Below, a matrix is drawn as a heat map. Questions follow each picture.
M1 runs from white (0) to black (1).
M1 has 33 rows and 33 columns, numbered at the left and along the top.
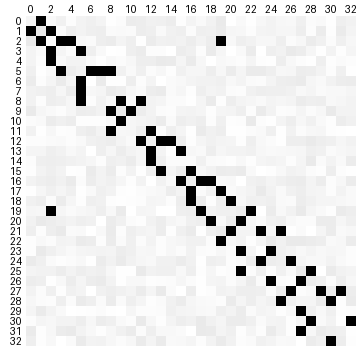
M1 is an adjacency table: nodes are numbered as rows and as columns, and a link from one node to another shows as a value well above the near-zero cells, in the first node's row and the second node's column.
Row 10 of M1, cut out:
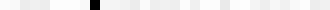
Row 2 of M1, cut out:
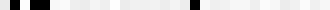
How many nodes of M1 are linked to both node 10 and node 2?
0
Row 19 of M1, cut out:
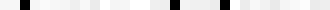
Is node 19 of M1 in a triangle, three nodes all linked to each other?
no
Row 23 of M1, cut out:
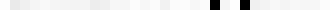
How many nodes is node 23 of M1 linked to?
2
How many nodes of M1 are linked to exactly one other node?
10
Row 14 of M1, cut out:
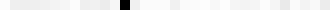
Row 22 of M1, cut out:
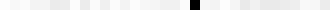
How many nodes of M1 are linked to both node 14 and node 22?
0
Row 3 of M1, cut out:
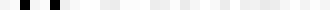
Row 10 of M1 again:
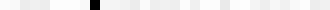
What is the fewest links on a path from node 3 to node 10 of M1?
4
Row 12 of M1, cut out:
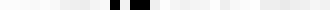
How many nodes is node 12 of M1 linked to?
3
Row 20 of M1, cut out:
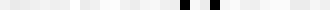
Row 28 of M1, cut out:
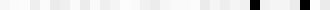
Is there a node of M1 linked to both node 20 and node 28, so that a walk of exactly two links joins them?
no
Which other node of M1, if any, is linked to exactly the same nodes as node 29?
node 31
